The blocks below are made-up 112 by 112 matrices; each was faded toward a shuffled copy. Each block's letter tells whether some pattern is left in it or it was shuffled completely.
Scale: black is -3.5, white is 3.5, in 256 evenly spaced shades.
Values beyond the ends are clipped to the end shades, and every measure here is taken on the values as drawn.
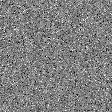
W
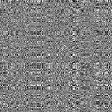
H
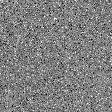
W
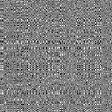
H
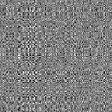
H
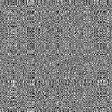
H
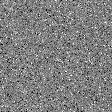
W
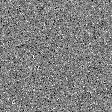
W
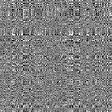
H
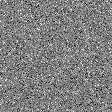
W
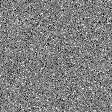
W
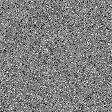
W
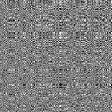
H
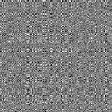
H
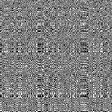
H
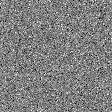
W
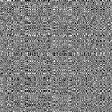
H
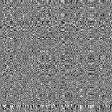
H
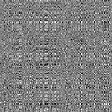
H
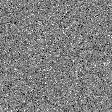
W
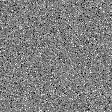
W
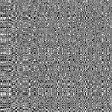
H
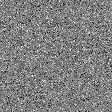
W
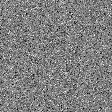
W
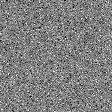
W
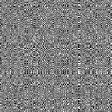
H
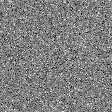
W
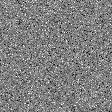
W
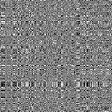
H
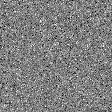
W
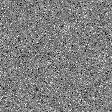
W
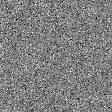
W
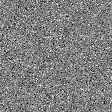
W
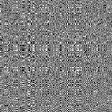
H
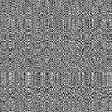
H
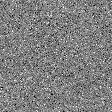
W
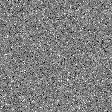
W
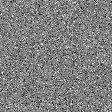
W
